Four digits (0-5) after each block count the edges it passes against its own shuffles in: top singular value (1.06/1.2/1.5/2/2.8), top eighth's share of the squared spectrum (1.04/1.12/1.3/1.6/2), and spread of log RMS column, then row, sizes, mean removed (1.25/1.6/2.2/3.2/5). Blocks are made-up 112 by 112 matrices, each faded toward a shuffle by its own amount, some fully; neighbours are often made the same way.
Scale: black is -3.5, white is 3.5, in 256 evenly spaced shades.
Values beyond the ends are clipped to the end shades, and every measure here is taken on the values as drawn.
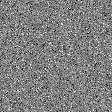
0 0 0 0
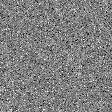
0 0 0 0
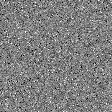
0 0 0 0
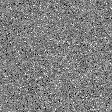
0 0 0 0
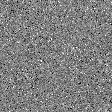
0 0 0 0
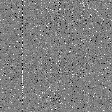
3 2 2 1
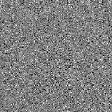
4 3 2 2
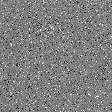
2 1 0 0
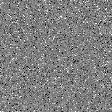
3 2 1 0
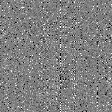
4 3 2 1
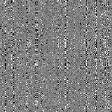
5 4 4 2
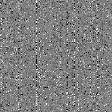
4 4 3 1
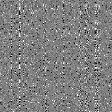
4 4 3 1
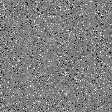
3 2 1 0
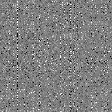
4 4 3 1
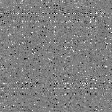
4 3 1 2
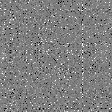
4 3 2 2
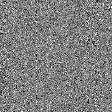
1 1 3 0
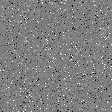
2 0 0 0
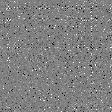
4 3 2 2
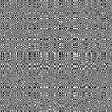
5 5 4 4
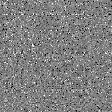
4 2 1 1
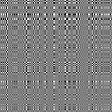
5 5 5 5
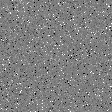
0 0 0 0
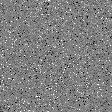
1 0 0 0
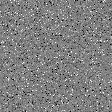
1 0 0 0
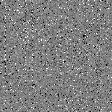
3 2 1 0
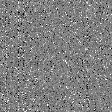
3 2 2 0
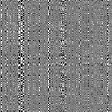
5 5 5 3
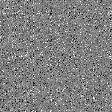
3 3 2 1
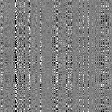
5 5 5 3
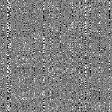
4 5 4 2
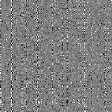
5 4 3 2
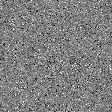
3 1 0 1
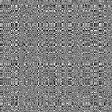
5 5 4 4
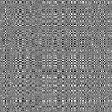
5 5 4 4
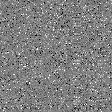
3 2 1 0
